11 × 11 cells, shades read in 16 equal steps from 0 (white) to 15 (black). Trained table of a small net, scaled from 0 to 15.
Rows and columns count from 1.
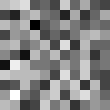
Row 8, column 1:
3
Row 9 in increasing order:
3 3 4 4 7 9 10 11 11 12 12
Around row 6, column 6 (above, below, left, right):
11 9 8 10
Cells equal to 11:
13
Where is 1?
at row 7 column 2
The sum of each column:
80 62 74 86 84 86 74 86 69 87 94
